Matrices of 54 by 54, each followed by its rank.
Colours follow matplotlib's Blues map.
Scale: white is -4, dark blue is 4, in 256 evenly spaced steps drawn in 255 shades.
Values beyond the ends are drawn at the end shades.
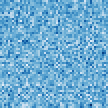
ten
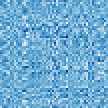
five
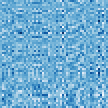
five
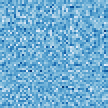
ten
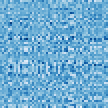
five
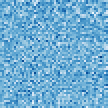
ten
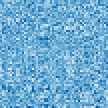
ten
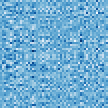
five
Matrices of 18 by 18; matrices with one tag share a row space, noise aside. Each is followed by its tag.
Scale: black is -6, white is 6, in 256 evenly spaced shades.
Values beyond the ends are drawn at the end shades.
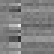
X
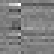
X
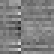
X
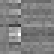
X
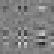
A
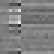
X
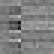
X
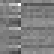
X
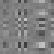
A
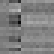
X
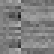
X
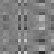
A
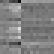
X
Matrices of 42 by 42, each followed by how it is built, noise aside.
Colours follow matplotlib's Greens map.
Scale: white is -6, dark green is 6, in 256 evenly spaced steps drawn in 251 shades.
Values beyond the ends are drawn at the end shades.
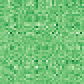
low rank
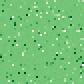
sparse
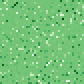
sparse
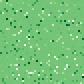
sparse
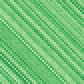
Toeplitz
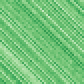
Toeplitz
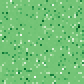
sparse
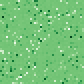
sparse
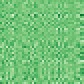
low rank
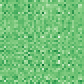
low rank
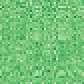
low rank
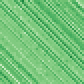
Toeplitz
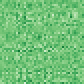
low rank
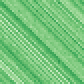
Toeplitz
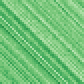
Toeplitz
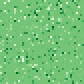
sparse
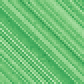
Toeplitz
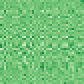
low rank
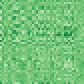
low rank
